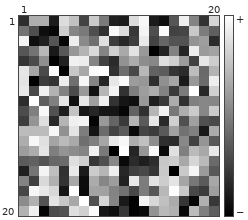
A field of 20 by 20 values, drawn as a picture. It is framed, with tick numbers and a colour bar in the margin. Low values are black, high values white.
The halves do not mirror each other. No overall slope runs across the table. No single row or column stands out from its neighbours.
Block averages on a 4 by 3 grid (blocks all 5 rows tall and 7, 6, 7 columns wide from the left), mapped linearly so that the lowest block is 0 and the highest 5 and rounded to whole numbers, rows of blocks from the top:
0 3 1 | 3 1 2 | 5 0 2 | 3 1 3
